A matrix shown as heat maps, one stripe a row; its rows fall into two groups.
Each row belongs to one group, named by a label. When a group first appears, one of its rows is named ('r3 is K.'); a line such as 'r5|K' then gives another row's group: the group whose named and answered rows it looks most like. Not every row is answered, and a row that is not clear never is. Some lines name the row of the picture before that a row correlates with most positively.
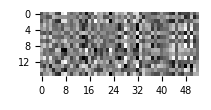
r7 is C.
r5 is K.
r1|C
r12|C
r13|K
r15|C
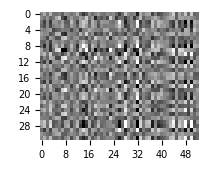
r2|K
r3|K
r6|C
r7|K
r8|K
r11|C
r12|K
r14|C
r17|K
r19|C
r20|K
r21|K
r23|C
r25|C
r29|K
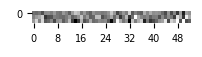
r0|K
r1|C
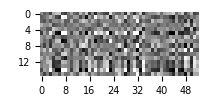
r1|C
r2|K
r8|K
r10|C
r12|C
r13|C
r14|C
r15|K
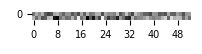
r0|C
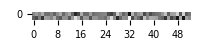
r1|K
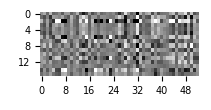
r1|K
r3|K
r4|K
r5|K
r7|C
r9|K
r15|C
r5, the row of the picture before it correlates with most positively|1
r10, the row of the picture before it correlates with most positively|0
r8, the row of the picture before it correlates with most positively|0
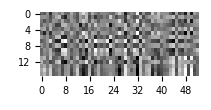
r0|K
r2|K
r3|C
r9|C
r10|C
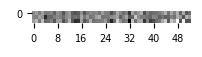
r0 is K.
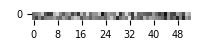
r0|C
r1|K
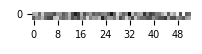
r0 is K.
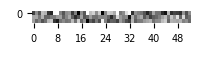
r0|C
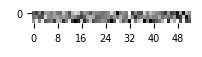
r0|K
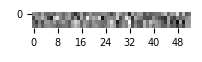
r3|K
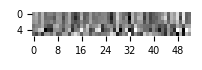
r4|C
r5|K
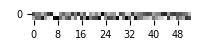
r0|C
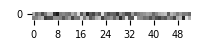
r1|C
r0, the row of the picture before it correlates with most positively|1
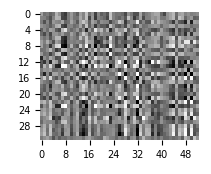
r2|K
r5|K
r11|C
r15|K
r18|K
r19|K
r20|C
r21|K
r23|C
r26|C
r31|C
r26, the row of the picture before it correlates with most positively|1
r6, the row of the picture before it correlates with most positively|0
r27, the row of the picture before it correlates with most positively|1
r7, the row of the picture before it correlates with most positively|0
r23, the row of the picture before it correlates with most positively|1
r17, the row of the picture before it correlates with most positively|0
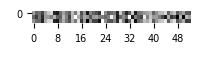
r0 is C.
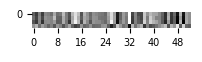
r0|K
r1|K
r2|K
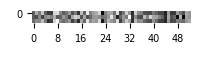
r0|C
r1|K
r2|C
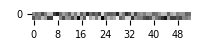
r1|C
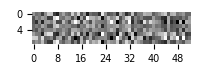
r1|C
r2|K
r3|C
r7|C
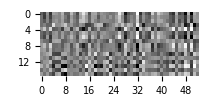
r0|K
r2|K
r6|K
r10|C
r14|C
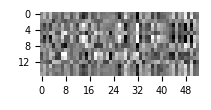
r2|C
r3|K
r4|K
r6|K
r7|K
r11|C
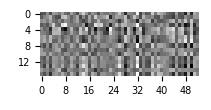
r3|C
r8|K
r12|K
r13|K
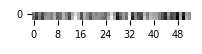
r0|K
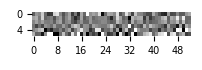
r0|C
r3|K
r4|C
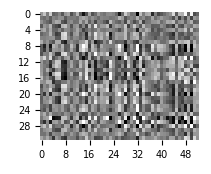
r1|K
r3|C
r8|K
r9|K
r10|C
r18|C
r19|C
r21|C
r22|C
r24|K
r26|C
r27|K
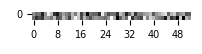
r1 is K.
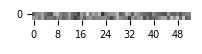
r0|C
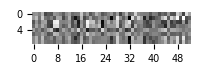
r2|C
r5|C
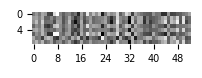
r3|C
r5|C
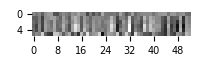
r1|K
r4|K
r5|C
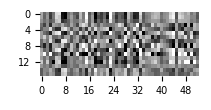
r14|C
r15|C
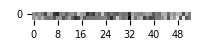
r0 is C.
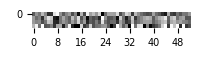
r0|C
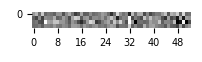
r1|K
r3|K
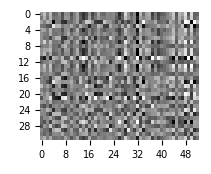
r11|K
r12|C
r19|K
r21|C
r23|K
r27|K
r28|C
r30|K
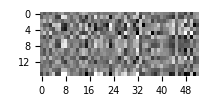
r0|K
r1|C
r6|K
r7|C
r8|C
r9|K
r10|K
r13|K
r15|C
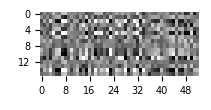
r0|C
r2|C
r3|K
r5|C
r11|K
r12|C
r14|C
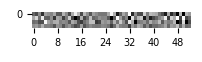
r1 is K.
